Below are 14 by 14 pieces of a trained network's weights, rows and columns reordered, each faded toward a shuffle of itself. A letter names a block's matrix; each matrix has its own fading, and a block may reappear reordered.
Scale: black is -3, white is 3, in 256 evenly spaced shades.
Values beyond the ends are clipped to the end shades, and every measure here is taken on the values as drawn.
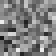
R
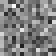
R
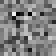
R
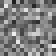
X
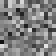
R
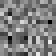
X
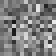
X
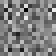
X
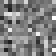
R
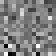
X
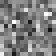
R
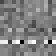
X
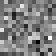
X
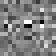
X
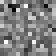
R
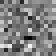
R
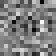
X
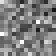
R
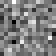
R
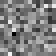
R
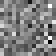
R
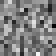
R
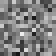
R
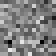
R
